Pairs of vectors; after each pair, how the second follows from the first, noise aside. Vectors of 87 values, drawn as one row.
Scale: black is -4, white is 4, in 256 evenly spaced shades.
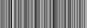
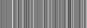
partly zeroed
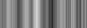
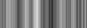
copied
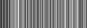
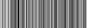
negated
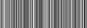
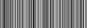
negated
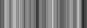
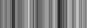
wrapped around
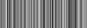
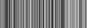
sign-scrambled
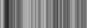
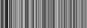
sign-scrambled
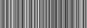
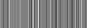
partly zeroed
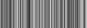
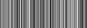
negated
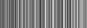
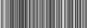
wrapped around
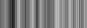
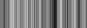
wrapped around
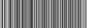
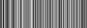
negated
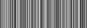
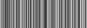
negated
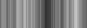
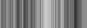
negated
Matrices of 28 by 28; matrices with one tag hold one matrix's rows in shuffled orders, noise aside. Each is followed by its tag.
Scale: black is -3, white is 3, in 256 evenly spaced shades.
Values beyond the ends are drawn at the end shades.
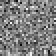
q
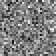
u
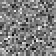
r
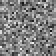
r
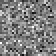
r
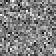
q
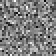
q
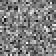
q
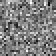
q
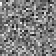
r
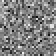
u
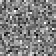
q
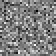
q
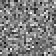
q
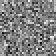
u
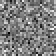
u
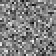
r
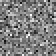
q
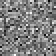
q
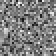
u
